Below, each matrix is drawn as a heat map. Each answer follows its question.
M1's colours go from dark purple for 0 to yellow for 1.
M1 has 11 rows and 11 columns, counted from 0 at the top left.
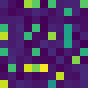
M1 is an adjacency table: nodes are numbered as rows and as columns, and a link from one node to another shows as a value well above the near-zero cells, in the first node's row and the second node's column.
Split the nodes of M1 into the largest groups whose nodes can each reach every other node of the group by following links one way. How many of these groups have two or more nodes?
2
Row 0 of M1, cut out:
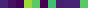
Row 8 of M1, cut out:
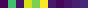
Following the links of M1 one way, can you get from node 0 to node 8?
yes
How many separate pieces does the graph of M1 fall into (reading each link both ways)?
3
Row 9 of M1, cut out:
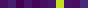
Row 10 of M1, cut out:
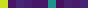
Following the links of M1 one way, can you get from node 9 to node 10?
no
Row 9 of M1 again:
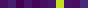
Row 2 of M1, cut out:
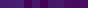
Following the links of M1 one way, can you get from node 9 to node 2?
no
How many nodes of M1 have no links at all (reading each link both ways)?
1
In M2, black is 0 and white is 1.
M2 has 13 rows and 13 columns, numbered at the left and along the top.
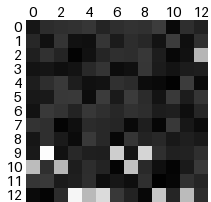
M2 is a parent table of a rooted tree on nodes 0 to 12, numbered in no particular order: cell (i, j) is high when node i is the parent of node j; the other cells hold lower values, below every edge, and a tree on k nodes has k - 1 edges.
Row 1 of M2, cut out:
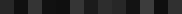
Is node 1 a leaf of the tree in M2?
yes
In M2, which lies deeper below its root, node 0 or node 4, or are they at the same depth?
node 4
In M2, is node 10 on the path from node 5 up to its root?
yes
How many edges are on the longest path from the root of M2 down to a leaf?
4
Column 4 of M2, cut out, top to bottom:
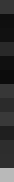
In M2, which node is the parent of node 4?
12
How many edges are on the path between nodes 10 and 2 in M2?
1
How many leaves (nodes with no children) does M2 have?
9
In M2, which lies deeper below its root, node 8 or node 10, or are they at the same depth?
node 8
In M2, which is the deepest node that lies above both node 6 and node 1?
9
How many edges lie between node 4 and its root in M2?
3
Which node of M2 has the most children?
12
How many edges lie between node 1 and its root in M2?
4
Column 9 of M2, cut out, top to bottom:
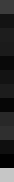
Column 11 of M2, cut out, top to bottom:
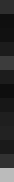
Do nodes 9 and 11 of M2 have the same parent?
yes
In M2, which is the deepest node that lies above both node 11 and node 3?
12
